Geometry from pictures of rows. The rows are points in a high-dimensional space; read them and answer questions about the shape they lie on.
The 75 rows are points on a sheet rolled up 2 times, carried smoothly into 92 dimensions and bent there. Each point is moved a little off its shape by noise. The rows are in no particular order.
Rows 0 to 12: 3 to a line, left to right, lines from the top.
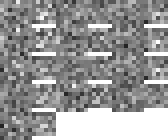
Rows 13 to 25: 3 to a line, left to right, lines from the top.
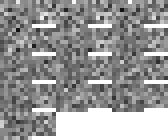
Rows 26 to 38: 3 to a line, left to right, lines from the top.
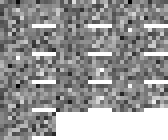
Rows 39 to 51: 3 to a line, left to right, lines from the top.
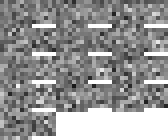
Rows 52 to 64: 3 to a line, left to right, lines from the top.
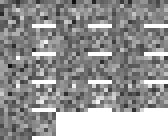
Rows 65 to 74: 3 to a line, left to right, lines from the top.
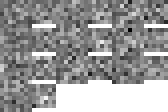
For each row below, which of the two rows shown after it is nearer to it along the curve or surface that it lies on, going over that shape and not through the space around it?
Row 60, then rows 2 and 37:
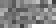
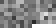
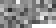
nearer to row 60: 2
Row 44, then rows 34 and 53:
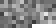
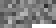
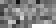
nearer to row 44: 53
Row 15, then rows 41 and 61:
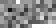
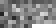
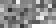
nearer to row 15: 61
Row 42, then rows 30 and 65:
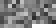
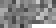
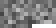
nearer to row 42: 30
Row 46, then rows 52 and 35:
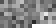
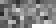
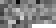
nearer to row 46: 52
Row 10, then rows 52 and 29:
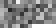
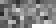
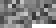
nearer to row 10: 29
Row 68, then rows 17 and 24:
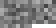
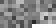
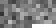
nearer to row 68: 17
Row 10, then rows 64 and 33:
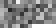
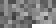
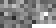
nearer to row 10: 33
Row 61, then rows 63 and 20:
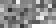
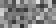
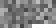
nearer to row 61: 63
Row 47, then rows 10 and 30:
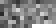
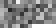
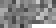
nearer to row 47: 30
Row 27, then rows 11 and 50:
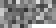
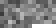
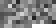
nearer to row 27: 50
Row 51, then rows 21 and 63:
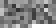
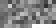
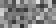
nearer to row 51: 63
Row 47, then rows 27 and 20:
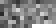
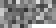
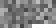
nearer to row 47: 20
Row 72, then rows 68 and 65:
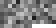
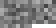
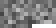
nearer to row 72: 68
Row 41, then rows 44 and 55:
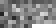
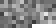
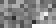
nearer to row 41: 44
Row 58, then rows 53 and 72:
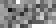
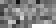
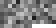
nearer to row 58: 72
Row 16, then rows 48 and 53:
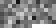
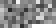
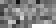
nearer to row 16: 53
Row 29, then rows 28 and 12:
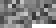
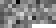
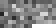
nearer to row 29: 28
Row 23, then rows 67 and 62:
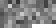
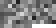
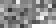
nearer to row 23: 67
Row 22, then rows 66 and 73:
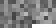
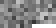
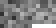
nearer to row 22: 73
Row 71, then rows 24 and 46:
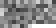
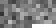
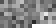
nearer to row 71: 46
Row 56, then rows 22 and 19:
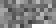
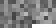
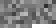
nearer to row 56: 19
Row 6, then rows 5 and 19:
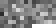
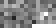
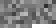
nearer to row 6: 5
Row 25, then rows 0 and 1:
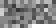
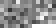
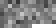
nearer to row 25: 0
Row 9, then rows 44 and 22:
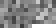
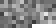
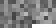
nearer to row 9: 44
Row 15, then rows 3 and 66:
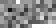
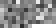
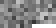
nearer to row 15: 3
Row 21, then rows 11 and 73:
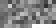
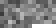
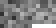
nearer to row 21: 11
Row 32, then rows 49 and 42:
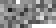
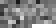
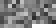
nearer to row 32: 42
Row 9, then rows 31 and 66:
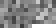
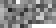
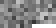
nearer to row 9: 66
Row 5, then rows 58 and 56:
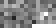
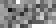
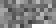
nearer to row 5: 56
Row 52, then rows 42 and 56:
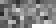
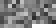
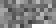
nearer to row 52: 42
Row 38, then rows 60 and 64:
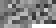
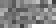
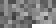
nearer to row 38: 60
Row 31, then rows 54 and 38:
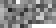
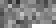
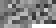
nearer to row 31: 38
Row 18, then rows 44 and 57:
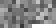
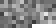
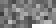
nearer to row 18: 44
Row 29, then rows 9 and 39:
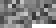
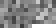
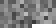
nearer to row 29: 9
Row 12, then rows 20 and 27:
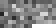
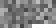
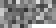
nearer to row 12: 20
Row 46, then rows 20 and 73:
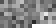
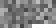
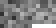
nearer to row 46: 20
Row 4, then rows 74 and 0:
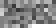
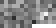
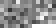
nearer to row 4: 0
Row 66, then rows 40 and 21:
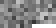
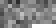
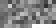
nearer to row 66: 21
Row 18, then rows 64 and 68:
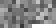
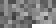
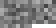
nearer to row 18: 68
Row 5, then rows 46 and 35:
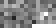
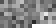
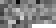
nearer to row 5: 46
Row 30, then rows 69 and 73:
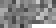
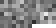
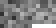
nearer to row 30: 69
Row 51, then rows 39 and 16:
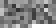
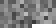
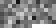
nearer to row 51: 16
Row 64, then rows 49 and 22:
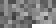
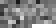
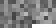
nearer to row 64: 22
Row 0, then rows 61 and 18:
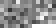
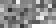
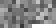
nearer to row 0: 61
